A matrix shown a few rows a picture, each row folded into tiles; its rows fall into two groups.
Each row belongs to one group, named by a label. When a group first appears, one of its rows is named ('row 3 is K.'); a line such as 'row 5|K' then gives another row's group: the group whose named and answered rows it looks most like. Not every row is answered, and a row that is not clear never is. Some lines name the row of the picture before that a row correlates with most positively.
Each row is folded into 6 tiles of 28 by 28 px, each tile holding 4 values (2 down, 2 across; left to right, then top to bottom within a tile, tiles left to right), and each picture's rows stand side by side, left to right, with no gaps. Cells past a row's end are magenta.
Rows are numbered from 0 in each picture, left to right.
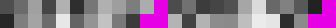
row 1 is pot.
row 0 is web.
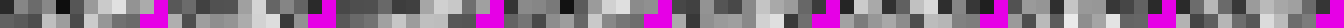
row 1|pot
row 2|web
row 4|pot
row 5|pot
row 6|pot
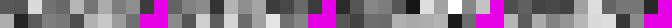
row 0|pot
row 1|pot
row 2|web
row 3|pot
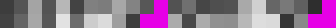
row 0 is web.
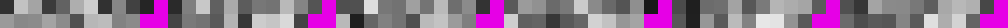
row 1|web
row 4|web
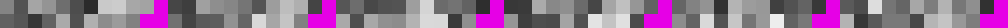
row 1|web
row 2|pot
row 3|web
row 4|pot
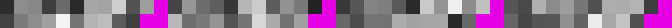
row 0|web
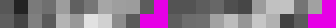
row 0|web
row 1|web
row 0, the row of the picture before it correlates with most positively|3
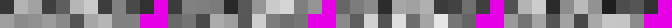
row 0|pot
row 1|web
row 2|pot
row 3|pot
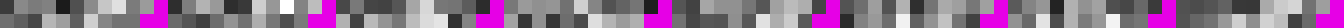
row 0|web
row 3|pot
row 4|web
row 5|web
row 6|pot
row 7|web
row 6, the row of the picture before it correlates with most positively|2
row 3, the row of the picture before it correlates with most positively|3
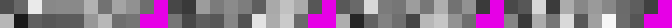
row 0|pot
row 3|pot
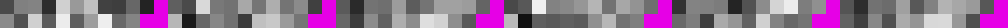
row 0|pot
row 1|pot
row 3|pot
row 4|web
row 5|web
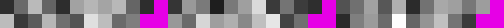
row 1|pot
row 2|web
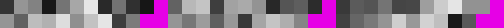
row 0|pot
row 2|web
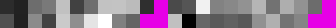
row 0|web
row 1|pot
